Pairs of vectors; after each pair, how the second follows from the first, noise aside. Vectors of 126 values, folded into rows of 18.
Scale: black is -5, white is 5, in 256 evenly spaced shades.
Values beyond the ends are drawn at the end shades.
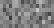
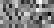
scaled up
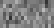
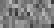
wrapped around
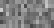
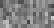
reversed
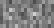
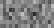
negated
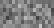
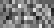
scaled up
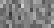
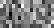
scaled up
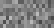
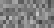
copied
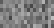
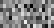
scaled up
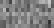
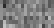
reversed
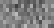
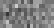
wrapped around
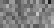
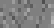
partly zeroed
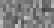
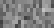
negated
